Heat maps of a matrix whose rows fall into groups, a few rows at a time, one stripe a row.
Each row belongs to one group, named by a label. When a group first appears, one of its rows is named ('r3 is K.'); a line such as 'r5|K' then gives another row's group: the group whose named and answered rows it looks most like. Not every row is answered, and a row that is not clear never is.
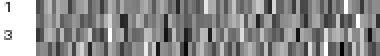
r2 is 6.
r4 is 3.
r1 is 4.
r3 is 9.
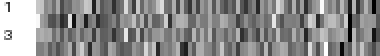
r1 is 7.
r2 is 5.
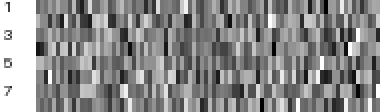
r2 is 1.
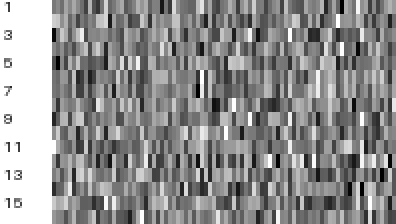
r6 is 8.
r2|7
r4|3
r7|8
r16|7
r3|4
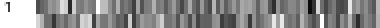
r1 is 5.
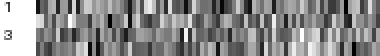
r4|8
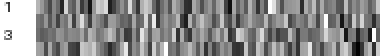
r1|1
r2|3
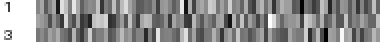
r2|1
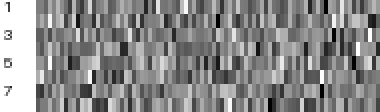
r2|9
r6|7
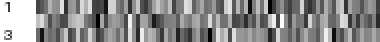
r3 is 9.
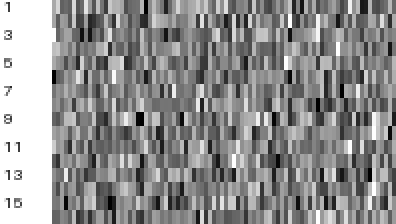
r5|1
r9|6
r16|8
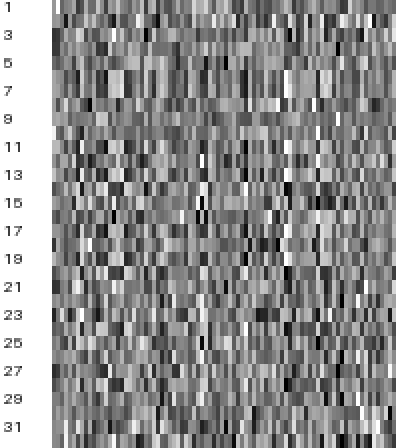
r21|5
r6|1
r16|8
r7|1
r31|9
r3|5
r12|8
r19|1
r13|1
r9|7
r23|4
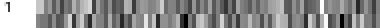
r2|3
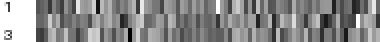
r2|6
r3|5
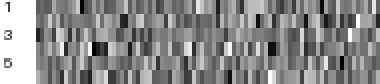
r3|5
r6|1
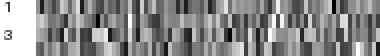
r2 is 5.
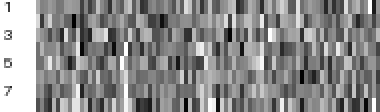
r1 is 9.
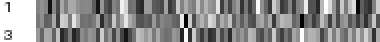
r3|8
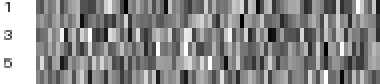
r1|6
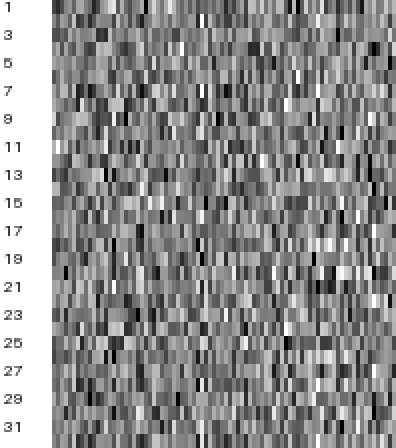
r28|8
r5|7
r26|8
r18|8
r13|8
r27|6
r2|8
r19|9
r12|5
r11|7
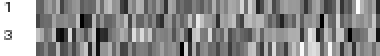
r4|8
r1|6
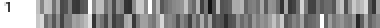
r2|7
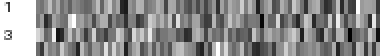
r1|6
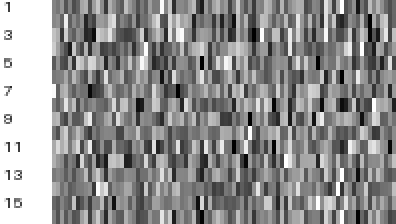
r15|8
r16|3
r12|1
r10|4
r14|7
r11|9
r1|3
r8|6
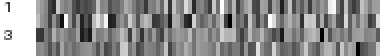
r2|1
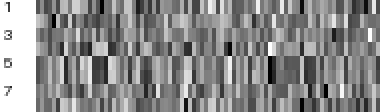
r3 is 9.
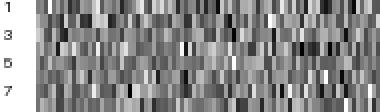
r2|1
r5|4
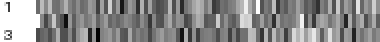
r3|8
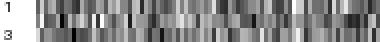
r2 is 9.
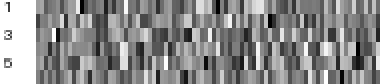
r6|3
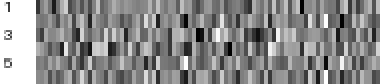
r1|4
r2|3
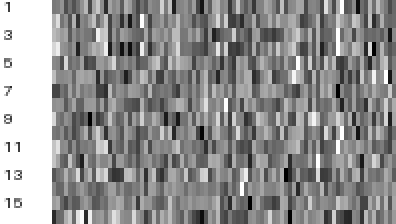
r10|3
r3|7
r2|7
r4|7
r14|5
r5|6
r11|7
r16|5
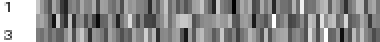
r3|3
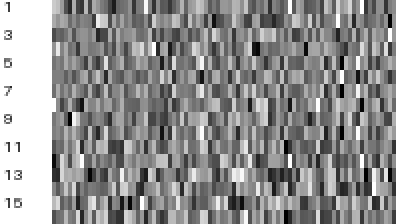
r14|6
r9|5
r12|4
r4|9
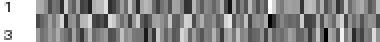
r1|1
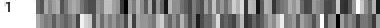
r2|7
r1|6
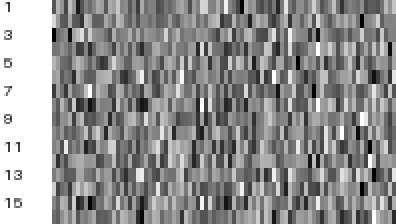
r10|3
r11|6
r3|4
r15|8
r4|8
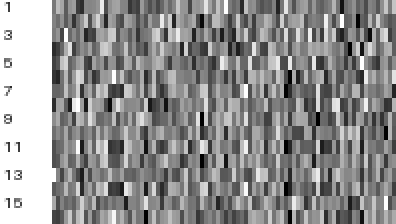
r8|5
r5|4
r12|9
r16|5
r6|5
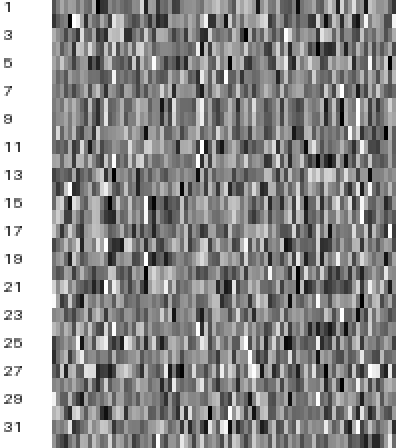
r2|5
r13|8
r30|5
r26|4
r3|1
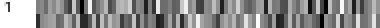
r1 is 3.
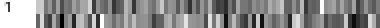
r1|7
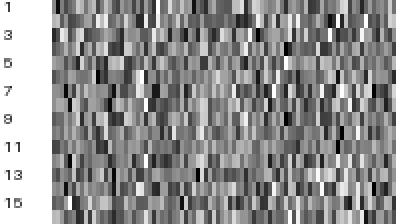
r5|1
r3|4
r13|8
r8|5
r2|7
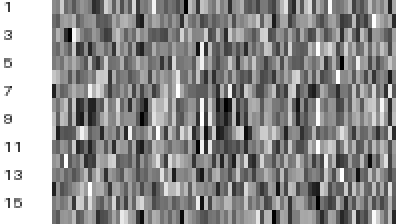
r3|5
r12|6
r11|8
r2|6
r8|8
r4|8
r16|6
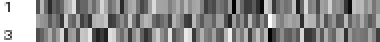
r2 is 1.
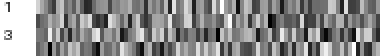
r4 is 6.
